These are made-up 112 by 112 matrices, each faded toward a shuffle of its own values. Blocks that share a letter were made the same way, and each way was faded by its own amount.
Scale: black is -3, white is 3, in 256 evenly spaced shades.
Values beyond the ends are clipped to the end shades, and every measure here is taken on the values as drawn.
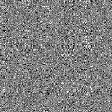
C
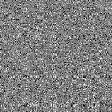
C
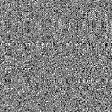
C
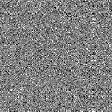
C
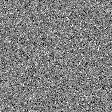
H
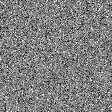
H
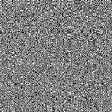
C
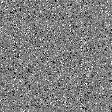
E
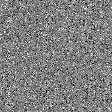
E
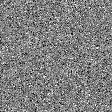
H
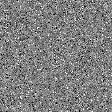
E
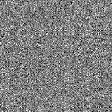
C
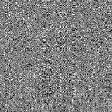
C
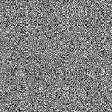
C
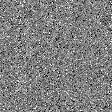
E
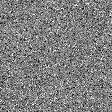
H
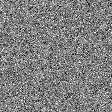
H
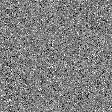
E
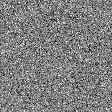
H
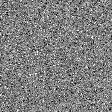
H
